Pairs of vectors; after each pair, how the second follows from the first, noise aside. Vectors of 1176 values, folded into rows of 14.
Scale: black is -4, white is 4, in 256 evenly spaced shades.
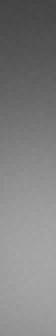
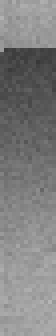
wrapped around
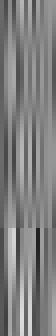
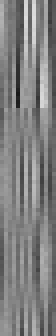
reversed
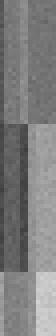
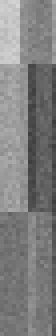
reversed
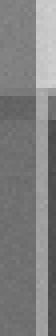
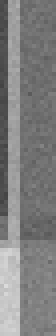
reversed
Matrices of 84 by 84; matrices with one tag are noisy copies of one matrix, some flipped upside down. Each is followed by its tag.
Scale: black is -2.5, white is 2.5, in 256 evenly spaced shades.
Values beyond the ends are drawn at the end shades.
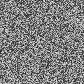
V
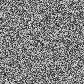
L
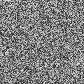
V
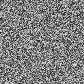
L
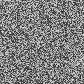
V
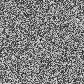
V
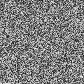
V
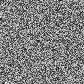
L
